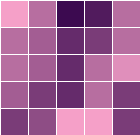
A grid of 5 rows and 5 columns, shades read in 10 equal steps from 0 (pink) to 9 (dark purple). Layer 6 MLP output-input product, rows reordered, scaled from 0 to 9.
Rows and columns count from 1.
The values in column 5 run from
1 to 6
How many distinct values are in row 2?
4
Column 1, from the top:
0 3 3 4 6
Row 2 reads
3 4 7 6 3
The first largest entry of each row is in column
3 3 3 3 1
